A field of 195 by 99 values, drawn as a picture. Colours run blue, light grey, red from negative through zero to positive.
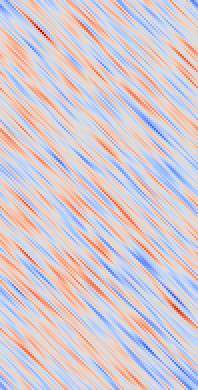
No overall slope runs across the table. The histogram is bell-shaped. On average the colour sits 50% of the way up the scale. The halves do not mirror each other. No single row or column stands out from its neighbours. Streaks slant down to the right.
